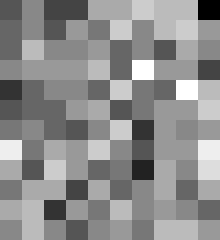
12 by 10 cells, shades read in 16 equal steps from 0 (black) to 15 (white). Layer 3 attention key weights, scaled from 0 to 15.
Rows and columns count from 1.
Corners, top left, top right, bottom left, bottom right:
5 0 8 9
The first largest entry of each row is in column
7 6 2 7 9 10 6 1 10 2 2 2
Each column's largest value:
14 11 12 9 12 12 15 11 15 14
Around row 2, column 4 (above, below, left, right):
4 8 5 7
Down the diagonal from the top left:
5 8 8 9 6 5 3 9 8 10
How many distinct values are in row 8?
7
